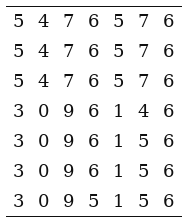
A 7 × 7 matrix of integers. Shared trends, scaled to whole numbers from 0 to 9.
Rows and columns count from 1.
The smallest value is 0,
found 4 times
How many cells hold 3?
4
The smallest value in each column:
3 0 7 5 1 4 6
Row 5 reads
3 0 9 6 1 5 6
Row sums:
40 40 40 29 30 30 29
